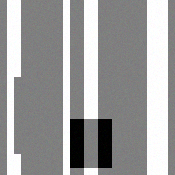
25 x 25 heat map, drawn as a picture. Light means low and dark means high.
The ninth with the highest average is the bottom middle. The bottom middle is the roughest part. Streaks run downward. In the bottom middle lies a patch that is higher than the rest.
